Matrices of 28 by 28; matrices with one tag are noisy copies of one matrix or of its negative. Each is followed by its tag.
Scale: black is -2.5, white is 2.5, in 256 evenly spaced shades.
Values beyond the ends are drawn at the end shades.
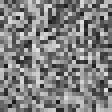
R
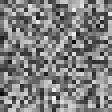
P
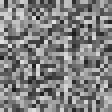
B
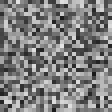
P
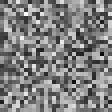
P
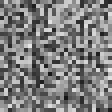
R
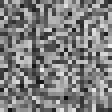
R
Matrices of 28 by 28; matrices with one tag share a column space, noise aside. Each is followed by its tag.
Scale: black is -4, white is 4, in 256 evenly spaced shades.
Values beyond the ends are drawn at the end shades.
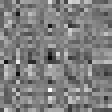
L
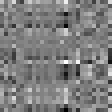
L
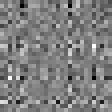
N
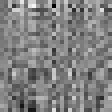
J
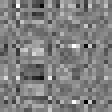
N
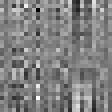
J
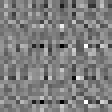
N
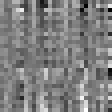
J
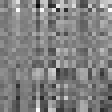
J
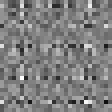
N
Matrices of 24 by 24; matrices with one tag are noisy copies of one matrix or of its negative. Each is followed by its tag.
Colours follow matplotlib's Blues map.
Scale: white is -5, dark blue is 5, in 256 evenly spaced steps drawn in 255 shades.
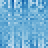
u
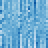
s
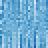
s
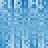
u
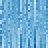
s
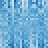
u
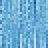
s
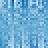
u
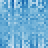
u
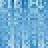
u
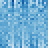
u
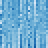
s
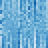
s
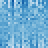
u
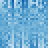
u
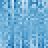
u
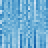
s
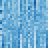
s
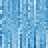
s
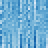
s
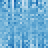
u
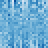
u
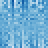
u
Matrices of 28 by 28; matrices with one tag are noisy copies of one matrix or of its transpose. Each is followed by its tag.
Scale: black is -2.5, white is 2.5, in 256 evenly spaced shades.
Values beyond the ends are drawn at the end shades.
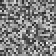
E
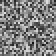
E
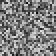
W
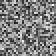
E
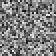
W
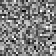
E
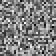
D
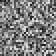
E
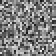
D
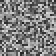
D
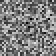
D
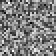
W
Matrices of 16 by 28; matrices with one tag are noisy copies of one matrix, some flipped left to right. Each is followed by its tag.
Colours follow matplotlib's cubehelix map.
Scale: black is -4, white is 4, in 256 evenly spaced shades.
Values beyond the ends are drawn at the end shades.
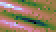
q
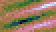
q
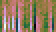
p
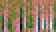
p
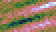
q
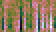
p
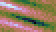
q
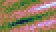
q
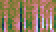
p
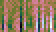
p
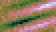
q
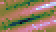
q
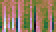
p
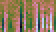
p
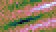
q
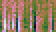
p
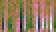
p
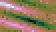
q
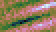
q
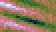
q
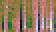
p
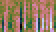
p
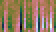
p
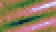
q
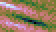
q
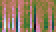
p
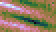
q
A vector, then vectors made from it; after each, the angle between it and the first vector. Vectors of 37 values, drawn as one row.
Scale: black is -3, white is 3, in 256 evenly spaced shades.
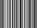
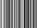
orthogonal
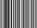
nearly opposite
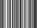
nearly parallel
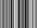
partly opposed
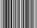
nearly opposite
